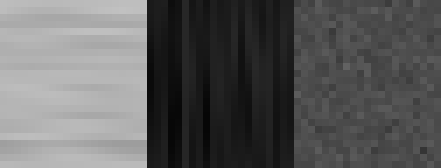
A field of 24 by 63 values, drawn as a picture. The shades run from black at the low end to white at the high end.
The table splits into one row of 3 panels. Panel 1,1: high, streaked across, faint in contrast. Panel 1,2: very low, streaked downward, faint in contrast. Panel 1,3: low, fine-grained, faint in contrast.
